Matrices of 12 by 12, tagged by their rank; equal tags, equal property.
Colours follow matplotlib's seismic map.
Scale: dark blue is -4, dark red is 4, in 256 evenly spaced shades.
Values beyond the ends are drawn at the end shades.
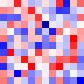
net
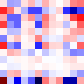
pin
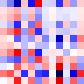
pin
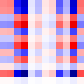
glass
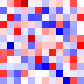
net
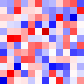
net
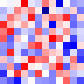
net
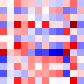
pin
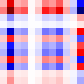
glass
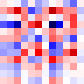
pin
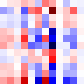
pin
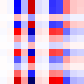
glass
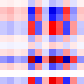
glass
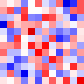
net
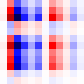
glass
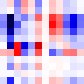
pin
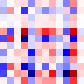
pin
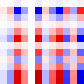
glass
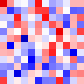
net
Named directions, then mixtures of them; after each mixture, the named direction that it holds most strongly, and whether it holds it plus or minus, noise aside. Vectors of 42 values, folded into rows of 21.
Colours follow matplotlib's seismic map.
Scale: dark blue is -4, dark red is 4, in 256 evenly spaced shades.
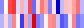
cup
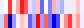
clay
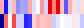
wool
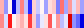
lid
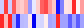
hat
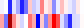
clay, minus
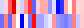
cup, plus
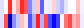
clay, plus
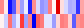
cup, minus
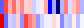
wool, minus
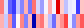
cup, minus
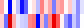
clay, minus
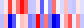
clay, plus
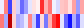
clay, minus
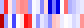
wool, minus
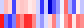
wool, minus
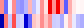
wool, plus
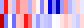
wool, minus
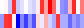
hat, plus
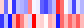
hat, minus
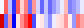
wool, minus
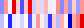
lid, minus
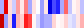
wool, minus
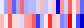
lid, plus
